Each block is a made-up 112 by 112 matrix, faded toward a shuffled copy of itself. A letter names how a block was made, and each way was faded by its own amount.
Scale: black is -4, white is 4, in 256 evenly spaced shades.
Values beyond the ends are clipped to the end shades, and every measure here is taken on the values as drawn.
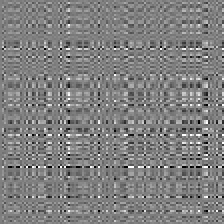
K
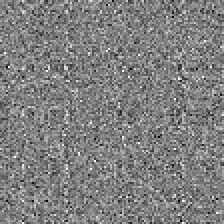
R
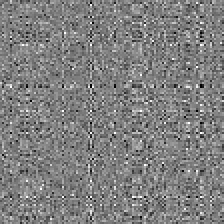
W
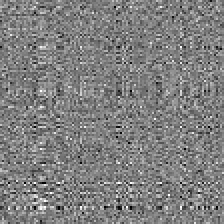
W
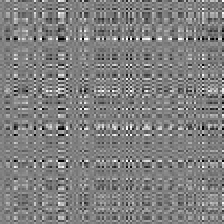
K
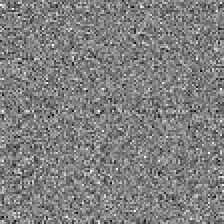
R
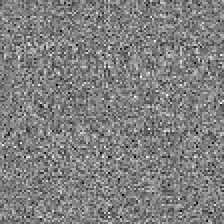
R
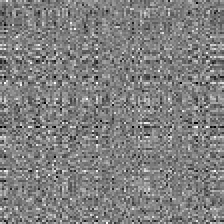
W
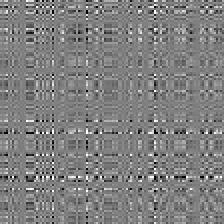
K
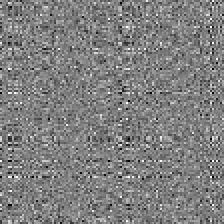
W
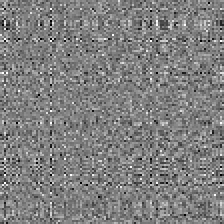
W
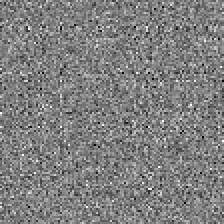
R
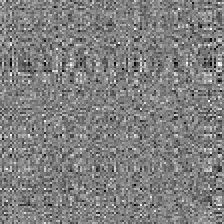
W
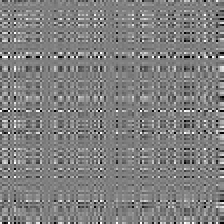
K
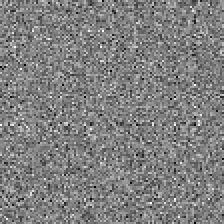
R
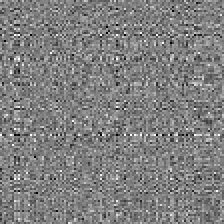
W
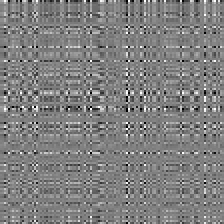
K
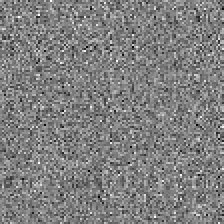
R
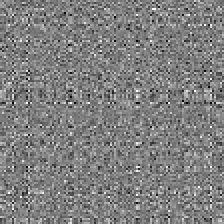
W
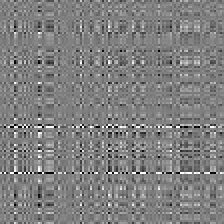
K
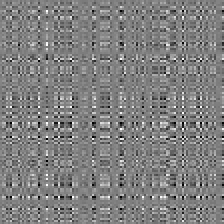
K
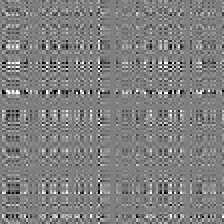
K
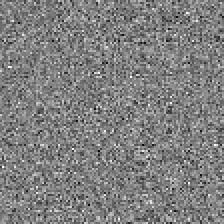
R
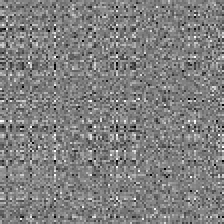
W
